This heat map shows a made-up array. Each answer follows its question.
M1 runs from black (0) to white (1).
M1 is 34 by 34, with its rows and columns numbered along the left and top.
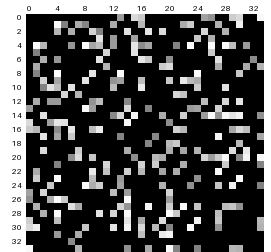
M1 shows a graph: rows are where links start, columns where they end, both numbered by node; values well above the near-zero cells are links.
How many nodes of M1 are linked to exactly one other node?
1
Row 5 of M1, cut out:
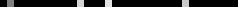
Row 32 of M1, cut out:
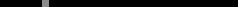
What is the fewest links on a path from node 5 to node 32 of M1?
4
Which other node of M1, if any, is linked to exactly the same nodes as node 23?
node 8
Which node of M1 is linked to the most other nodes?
node 4
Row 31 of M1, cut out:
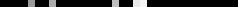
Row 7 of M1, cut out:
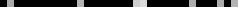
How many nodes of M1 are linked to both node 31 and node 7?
2
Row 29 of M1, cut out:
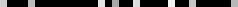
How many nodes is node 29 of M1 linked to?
8
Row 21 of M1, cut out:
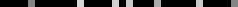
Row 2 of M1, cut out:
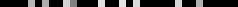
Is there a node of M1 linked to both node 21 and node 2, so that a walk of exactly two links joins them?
yes
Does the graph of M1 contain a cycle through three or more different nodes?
yes
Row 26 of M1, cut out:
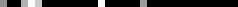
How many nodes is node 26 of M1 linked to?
6
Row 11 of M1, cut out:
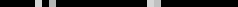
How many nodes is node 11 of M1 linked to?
4
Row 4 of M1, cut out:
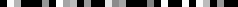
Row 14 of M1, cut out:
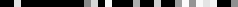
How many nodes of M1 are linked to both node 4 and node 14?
6
